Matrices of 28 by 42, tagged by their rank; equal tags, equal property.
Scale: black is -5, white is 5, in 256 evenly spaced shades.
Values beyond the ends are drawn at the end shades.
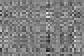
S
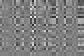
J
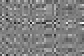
S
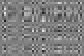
J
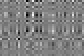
J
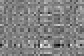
S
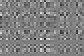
J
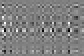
J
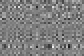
S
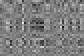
S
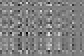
J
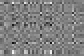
S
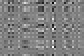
J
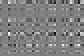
J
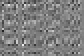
S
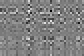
S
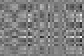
J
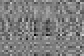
S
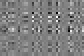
J
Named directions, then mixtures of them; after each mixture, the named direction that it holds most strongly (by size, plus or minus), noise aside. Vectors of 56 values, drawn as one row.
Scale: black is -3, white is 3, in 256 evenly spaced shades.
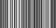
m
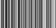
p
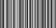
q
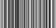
q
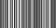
m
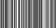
m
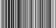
m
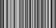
q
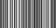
m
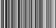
p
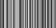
q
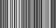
m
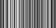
m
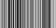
m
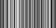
m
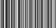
p
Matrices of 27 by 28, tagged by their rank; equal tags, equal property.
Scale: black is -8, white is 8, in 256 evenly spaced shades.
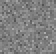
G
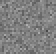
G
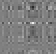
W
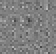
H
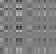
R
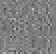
H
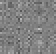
H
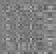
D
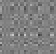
W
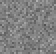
G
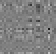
D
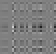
R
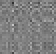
D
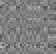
D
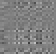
W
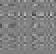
W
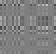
R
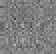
H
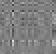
W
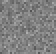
G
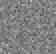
G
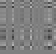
R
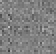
H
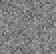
G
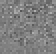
H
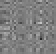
D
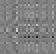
W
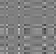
R
